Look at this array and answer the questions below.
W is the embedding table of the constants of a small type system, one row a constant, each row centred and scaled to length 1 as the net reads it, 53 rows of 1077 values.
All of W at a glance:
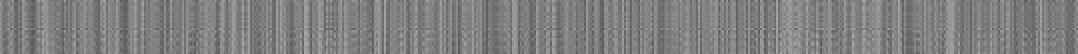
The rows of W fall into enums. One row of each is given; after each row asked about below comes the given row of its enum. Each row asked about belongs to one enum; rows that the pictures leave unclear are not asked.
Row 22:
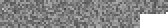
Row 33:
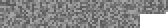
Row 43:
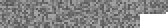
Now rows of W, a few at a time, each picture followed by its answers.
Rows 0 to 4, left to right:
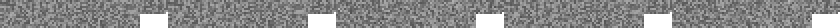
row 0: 33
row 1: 33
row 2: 22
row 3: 33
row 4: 22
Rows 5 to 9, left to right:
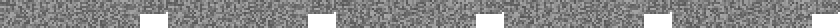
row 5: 33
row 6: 33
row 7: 43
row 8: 33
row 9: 43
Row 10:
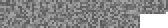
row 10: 33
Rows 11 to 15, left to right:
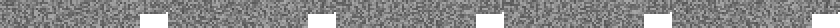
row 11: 43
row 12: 22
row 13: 33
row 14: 33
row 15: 22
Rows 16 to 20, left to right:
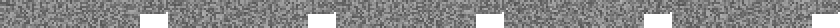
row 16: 33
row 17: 43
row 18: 33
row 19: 22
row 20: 43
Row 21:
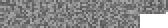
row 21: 33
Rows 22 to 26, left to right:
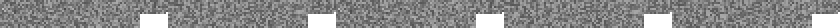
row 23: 33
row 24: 22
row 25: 33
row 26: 43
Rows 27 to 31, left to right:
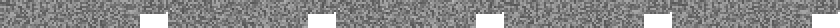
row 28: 22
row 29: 22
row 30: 33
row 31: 33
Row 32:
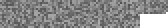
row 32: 43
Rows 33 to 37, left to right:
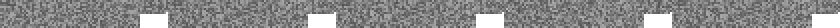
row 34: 43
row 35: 43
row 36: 22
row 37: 43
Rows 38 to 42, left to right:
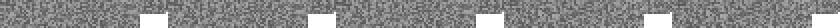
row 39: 33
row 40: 33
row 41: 43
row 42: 43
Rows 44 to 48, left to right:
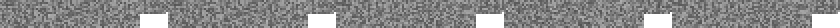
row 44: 43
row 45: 43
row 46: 33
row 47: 22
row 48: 33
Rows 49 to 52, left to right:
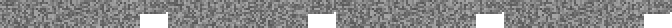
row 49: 43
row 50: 33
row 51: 43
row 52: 43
